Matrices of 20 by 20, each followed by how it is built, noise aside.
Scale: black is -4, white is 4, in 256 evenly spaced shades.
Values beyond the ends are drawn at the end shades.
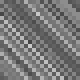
Toeplitz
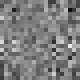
low rank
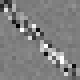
banded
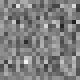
low rank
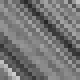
Toeplitz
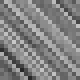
Toeplitz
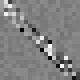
banded
